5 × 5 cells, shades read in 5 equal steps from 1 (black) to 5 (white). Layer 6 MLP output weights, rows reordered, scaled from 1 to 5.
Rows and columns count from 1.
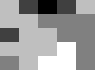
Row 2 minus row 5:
1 0 -2 -2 0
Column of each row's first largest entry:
1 1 2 4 3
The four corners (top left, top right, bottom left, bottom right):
4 4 3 3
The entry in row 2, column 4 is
3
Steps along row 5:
up up same down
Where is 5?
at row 4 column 4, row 5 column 3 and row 5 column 4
